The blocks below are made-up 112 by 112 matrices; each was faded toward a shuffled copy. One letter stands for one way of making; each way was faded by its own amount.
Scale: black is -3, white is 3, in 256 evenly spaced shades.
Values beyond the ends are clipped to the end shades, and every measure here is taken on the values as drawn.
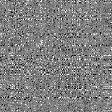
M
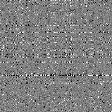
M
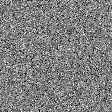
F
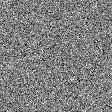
F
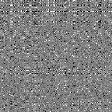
M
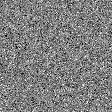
F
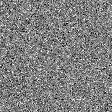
F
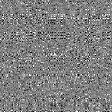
M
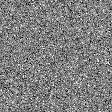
F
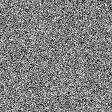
F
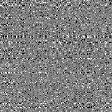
M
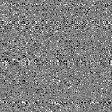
M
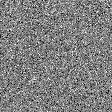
F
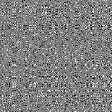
M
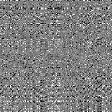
M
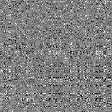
M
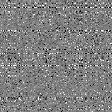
M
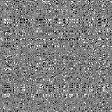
M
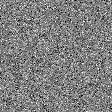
F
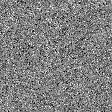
F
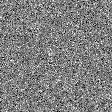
F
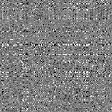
M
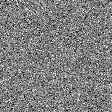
F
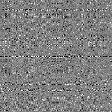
M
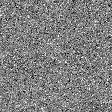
F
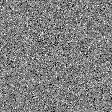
F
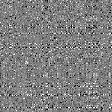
M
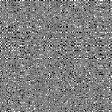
M
